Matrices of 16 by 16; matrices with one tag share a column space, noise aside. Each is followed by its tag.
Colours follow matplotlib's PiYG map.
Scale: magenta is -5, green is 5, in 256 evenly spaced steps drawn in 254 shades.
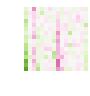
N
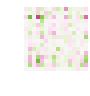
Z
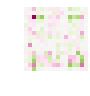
Z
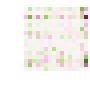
Z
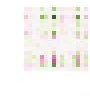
Z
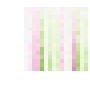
N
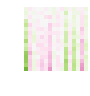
N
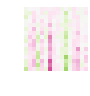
N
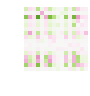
Z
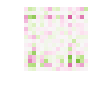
Z
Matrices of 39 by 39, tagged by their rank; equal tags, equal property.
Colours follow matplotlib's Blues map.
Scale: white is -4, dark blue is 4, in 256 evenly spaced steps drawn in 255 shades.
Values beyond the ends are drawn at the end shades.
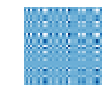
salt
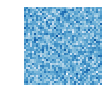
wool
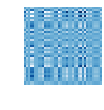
salt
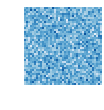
wool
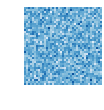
wool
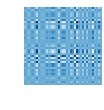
salt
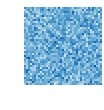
wool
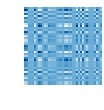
salt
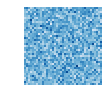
wool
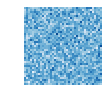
wool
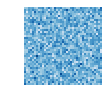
wool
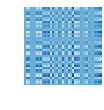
salt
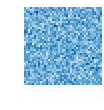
wool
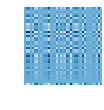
salt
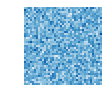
wool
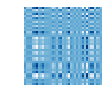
salt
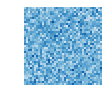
wool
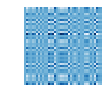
salt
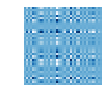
salt
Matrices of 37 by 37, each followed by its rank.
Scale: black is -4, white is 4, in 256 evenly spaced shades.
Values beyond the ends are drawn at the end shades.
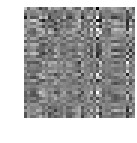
three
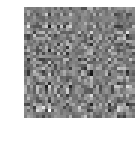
five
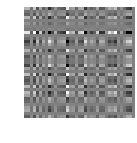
one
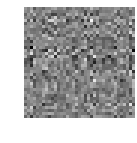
five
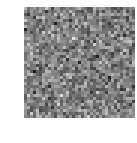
full rank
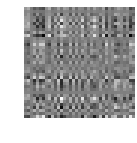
two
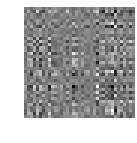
three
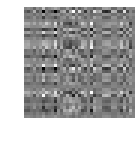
two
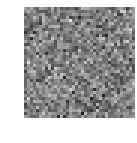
full rank
